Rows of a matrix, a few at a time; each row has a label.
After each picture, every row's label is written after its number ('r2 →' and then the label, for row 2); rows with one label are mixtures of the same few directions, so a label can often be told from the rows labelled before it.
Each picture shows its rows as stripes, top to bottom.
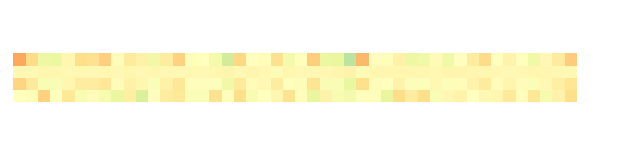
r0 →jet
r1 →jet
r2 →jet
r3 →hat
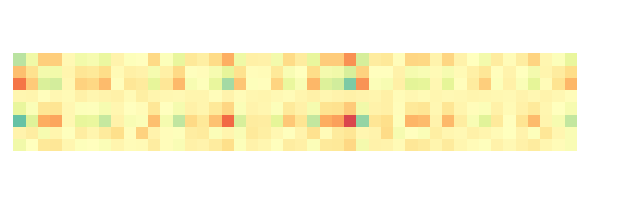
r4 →jet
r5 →jet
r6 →jet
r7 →hat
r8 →jet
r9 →jet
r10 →hat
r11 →jet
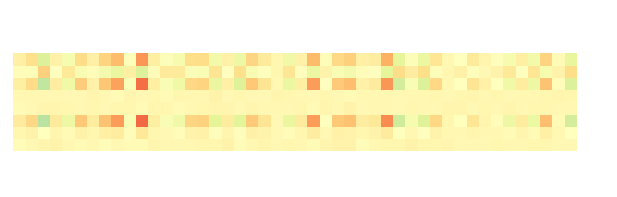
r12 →hat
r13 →hat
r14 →hat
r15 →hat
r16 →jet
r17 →hat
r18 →hat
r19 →jet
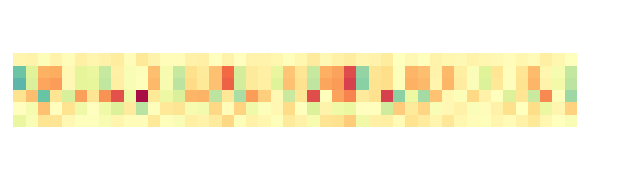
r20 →hat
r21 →jet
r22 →jet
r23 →hat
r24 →hat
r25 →jet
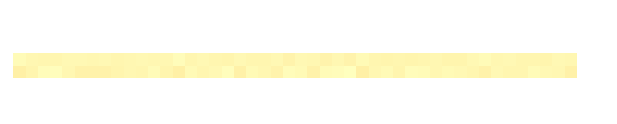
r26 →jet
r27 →jet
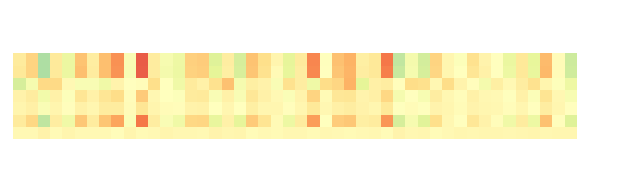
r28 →hat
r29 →hat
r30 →jet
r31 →hat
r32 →hat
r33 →hat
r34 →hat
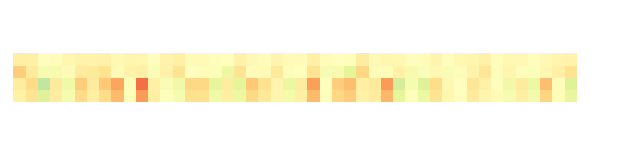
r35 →jet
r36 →jet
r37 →hat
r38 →hat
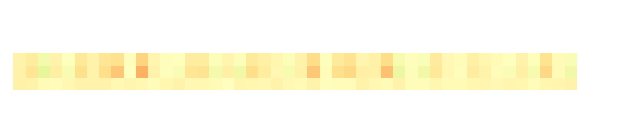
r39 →hat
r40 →hat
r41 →jet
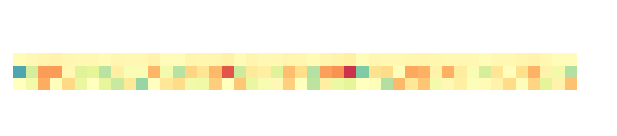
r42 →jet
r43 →jet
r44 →hat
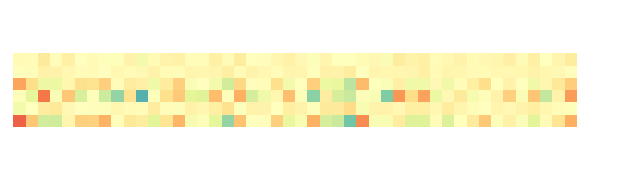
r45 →hat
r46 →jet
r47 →jet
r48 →hat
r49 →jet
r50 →jet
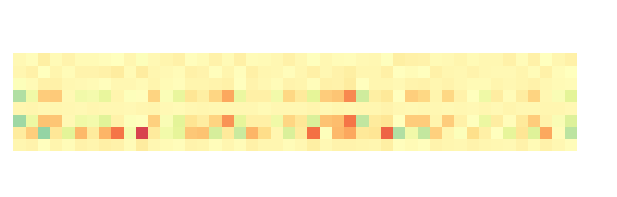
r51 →hat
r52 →hat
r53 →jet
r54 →jet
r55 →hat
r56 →jet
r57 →hat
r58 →hat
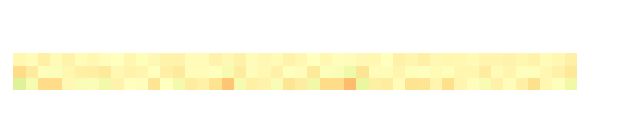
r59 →hat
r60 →jet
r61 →jet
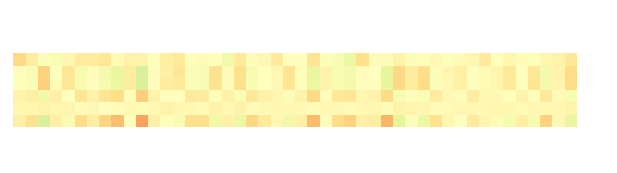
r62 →jet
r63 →hat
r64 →hat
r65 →hat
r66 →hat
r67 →hat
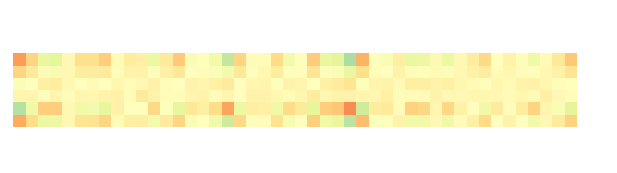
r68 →jet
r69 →jet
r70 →jet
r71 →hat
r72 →jet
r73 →jet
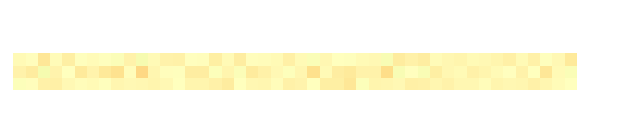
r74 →hat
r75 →hat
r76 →jet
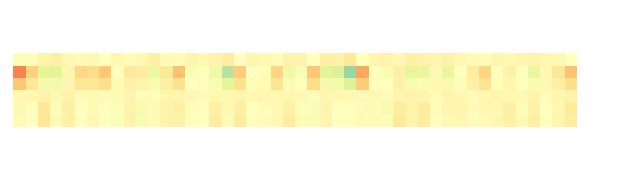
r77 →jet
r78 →jet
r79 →jet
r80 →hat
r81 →hat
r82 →hat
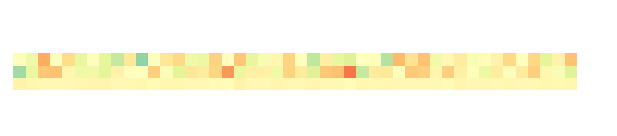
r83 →hat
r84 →jet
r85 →jet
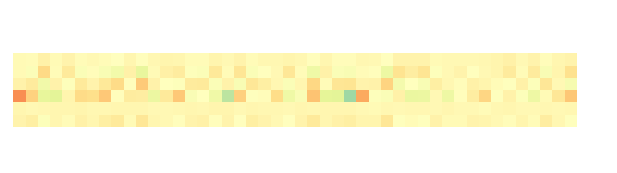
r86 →hat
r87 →hat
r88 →hat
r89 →jet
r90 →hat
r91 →hat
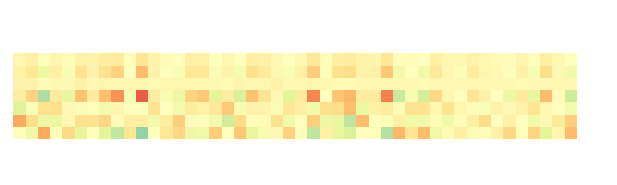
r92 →hat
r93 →hat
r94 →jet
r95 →hat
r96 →jet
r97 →jet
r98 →hat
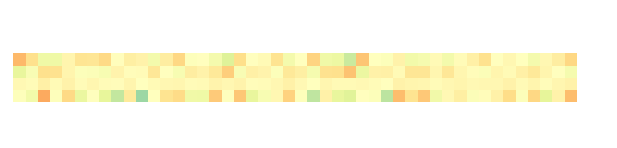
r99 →jet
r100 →jet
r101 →hat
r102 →hat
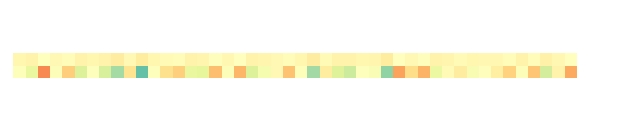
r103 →hat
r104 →hat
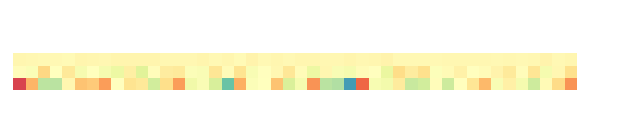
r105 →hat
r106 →hat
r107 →jet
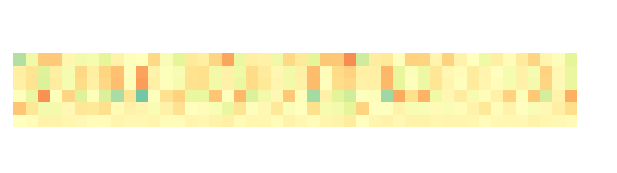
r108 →jet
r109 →hat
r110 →hat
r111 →hat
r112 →jet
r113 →jet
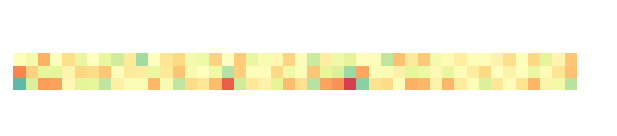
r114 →hat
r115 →jet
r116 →jet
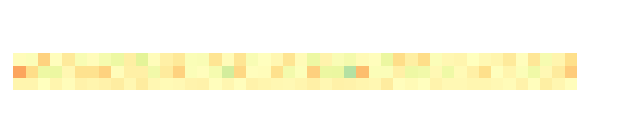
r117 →hat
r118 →jet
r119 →hat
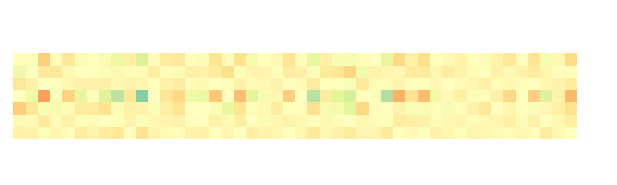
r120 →hat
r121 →jet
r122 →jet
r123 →hat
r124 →jet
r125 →hat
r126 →hat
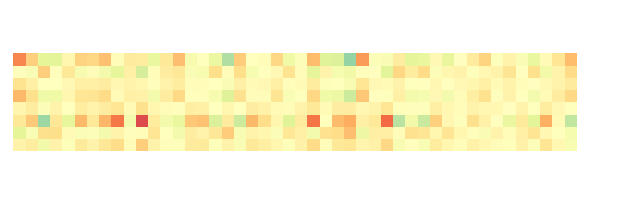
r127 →jet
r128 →hat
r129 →jet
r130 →jet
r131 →hat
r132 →hat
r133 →jet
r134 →hat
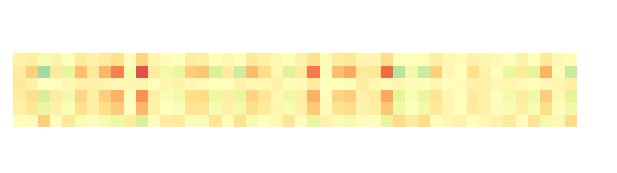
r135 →hat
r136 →hat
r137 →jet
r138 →hat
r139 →hat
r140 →hat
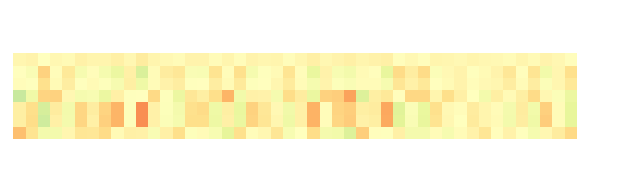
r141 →hat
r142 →hat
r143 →hat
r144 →jet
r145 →hat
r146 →hat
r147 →jet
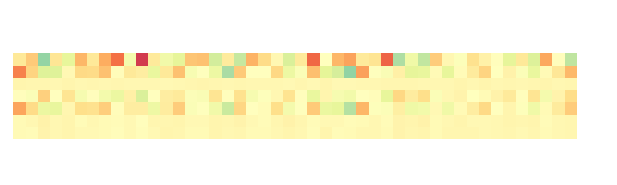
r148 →hat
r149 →jet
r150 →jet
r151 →hat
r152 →jet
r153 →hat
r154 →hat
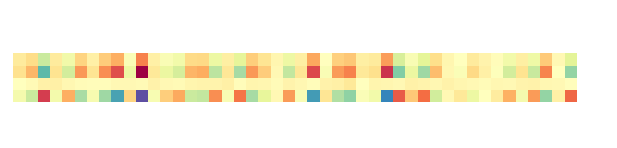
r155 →hat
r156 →hat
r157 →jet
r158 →hat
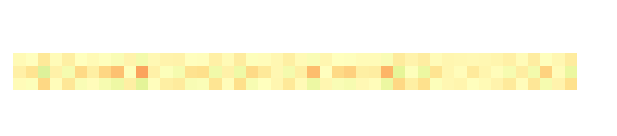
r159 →hat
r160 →hat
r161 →hat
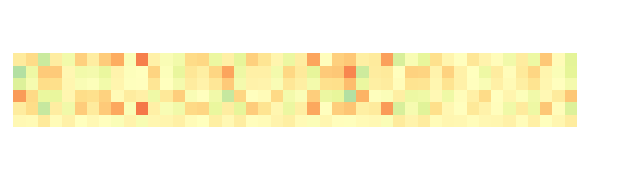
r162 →hat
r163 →jet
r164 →jet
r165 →jet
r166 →hat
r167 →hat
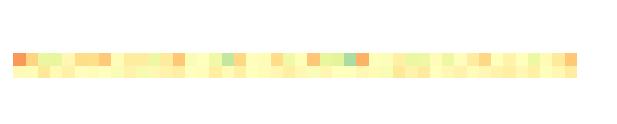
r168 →jet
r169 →hat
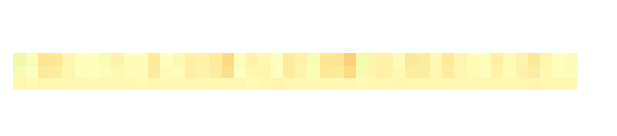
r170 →jet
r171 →jet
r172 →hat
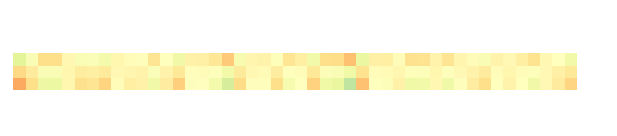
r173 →jet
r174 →jet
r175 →jet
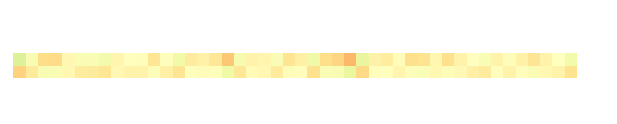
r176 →jet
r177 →jet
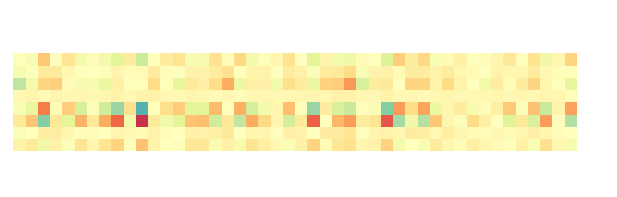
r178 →hat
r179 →jet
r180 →jet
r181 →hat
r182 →hat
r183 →hat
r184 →jet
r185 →hat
